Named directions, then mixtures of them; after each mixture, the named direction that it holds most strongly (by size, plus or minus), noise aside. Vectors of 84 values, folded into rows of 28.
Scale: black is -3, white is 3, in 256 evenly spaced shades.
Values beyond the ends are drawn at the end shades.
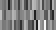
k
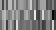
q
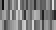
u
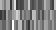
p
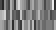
p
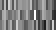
q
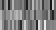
k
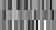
k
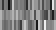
k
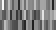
u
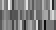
k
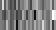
q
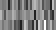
k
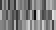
q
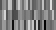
k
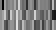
u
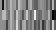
q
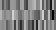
k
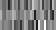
k
